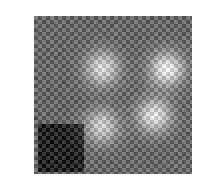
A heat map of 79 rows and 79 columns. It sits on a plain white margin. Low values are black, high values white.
The ninth with the lowest average is the bottom left. The ninth with the highest average is the middle right. An odd patch, lower than its surroundings, sits in the bottom left. There are four bumps.
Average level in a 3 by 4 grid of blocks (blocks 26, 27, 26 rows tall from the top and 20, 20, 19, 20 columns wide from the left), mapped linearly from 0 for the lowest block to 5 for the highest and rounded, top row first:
3 4 3 4 / 3 4 4 5 / 0 3 3 3
